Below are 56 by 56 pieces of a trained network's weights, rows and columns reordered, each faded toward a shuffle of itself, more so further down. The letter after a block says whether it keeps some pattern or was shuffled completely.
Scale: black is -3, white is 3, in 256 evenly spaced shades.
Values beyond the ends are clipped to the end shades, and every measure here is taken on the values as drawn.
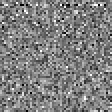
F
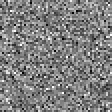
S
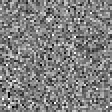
F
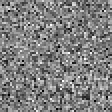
F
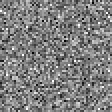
S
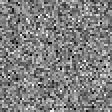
S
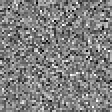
S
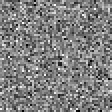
S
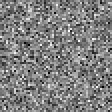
S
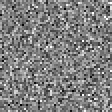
S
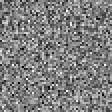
F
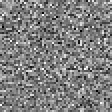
F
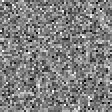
S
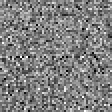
F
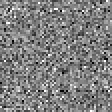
F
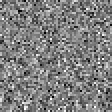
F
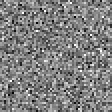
S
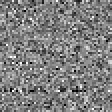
F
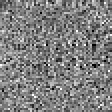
F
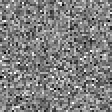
F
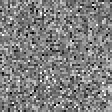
S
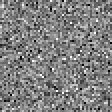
S
